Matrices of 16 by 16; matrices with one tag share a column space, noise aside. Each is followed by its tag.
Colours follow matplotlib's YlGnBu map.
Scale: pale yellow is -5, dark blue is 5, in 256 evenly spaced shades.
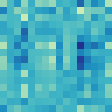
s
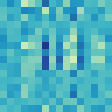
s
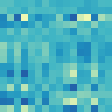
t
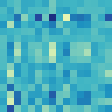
t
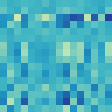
t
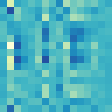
s
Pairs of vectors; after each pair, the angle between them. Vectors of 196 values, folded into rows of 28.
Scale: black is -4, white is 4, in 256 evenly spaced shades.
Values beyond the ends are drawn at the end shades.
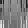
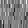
partly opposed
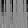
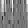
nearly opposite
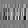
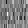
partly aligned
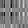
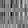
nearly parallel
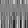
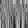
nearly parallel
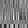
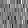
orthogonal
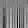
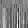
nearly opposite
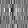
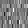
orthogonal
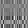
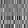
nearly parallel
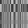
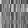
nearly opposite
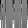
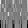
nearly opposite
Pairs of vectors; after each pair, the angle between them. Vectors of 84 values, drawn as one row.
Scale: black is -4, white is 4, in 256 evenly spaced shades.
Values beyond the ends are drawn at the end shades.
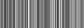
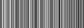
partly opposed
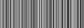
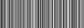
nearly opposite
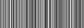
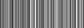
partly opposed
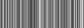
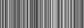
orthogonal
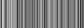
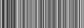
nearly opposite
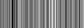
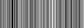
nearly parallel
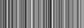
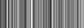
nearly parallel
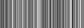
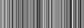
nearly opposite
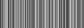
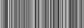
nearly opposite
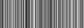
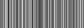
orthogonal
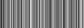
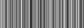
nearly opposite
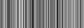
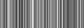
nearly opposite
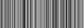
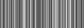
nearly opposite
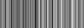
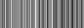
nearly opposite
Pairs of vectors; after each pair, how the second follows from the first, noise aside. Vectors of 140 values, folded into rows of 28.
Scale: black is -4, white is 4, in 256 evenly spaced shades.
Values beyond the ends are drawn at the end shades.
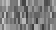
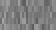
shrunk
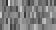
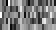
scaled up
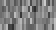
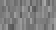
shrunk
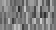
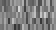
negated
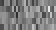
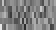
wrapped around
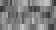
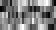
scaled up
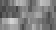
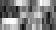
scaled up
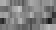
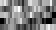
scaled up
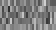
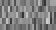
negated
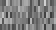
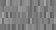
shrunk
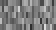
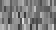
wrapped around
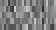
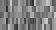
wrapped around
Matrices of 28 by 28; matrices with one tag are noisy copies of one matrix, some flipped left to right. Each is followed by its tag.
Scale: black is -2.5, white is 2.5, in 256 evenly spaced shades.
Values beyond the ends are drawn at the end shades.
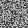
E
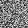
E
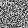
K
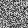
K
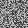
E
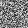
K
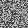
E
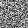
K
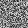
K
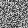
K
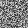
K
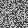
E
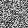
E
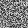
K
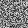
K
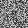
E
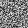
K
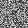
E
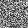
K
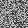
E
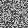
E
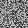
E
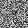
E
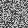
E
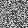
E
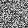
E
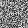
K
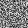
K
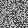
E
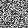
E
